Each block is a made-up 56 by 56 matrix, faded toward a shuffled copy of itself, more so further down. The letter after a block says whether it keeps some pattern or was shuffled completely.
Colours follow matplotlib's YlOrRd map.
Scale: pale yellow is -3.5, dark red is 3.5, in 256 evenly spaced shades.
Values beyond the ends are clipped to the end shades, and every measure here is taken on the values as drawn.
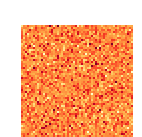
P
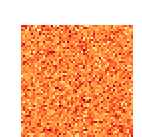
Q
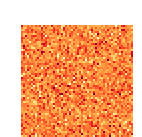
P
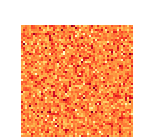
P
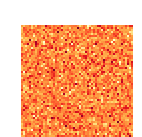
P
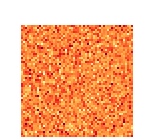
Q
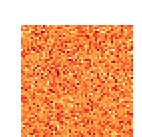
Q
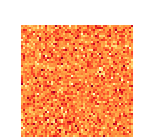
Q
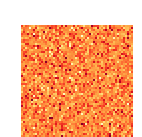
Q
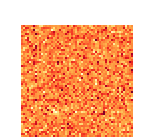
Q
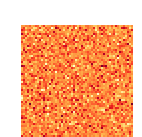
Q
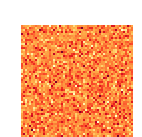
P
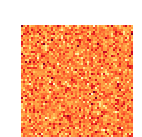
Q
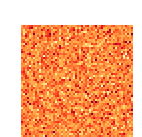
P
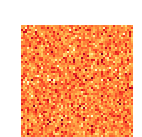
Q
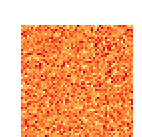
P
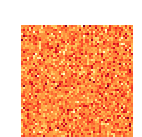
P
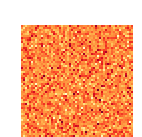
P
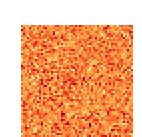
Q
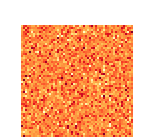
Q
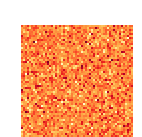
Q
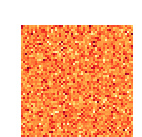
Q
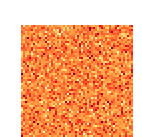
P
